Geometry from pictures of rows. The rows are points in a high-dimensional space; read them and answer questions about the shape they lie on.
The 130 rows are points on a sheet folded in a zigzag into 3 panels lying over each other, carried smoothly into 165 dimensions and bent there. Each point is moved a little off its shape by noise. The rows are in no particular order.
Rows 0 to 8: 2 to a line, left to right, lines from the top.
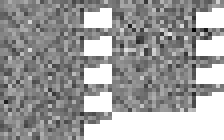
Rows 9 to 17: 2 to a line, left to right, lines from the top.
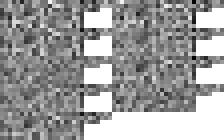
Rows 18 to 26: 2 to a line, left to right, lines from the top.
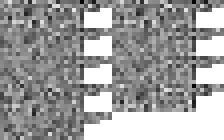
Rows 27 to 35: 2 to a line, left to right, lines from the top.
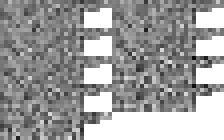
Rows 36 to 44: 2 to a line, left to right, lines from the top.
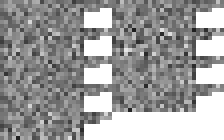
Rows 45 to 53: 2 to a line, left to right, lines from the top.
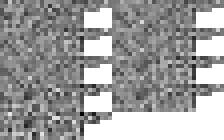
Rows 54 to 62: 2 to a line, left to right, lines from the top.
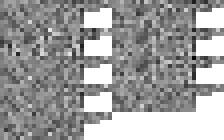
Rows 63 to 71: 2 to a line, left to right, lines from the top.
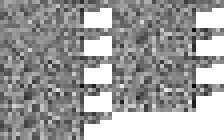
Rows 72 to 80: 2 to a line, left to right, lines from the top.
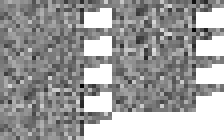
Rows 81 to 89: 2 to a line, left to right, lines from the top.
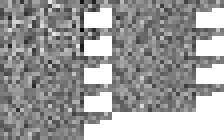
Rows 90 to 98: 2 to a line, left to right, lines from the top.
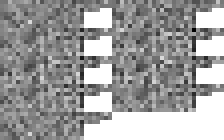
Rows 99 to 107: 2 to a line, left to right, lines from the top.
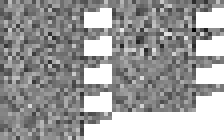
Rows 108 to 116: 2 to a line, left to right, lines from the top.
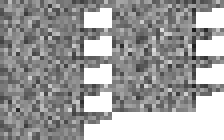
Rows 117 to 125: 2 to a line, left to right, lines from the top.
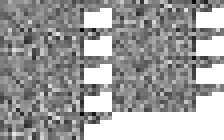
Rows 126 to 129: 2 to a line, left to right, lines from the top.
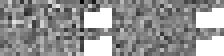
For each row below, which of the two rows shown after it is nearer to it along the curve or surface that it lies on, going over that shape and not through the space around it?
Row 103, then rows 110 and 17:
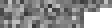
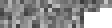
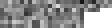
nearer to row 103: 17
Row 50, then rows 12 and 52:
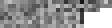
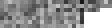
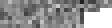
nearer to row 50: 12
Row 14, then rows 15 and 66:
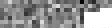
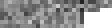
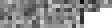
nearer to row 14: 15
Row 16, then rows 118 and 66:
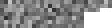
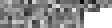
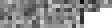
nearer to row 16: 118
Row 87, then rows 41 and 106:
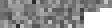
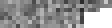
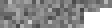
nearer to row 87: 41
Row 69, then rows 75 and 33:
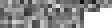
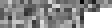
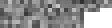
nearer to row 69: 33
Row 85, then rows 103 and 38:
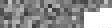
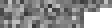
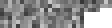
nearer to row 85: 103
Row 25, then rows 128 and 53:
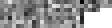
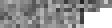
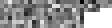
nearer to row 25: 128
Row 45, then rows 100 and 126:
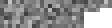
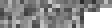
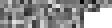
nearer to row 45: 126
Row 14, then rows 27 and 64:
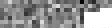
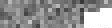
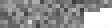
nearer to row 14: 27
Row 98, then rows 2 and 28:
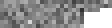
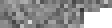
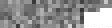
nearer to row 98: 2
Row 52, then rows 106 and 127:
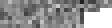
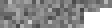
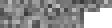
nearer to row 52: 106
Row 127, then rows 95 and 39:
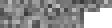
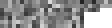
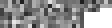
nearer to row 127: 39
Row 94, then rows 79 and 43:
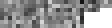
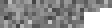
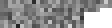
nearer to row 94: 43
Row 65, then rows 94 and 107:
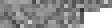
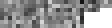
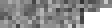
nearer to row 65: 107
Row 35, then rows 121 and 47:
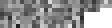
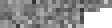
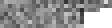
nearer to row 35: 121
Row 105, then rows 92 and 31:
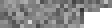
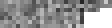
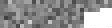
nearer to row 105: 31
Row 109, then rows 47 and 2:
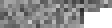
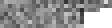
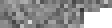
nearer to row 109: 2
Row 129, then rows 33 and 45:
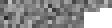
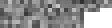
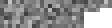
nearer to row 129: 45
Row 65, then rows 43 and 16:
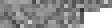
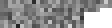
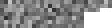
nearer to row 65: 43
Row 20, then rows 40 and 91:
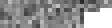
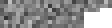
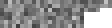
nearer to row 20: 91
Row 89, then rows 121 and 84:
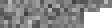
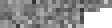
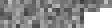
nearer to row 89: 84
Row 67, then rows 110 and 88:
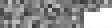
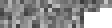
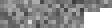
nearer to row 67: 88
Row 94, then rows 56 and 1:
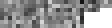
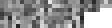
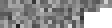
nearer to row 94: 56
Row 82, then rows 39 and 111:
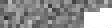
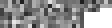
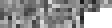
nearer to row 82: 39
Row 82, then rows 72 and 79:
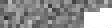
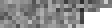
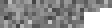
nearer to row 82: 79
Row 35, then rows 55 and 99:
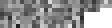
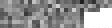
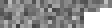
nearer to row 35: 99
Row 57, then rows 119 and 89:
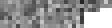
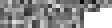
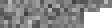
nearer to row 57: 119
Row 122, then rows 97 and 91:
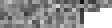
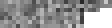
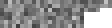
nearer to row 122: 91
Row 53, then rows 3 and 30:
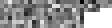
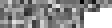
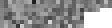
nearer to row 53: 3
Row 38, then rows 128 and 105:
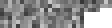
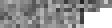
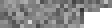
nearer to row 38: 105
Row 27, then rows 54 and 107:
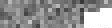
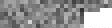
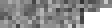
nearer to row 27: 54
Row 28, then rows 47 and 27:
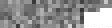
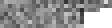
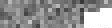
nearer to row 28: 47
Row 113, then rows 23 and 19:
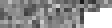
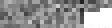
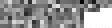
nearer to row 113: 23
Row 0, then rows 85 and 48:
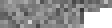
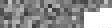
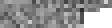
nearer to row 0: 48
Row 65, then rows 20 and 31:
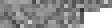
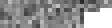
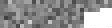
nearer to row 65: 31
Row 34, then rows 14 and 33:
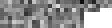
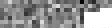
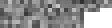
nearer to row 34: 33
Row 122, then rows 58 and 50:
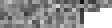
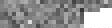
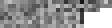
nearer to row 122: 58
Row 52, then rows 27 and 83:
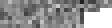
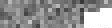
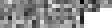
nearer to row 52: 27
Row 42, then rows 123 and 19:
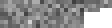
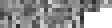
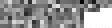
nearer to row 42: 19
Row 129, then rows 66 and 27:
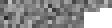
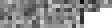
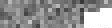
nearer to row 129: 27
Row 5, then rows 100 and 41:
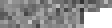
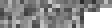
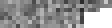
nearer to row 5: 100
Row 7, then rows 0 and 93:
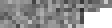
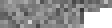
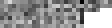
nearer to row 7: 93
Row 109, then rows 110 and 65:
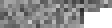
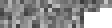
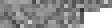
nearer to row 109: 65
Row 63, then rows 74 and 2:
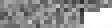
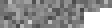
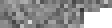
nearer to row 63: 2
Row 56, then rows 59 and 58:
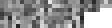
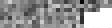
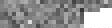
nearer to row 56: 59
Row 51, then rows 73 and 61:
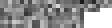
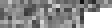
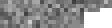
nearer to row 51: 61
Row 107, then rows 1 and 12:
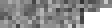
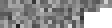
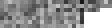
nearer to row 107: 12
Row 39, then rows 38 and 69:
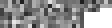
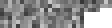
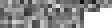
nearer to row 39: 69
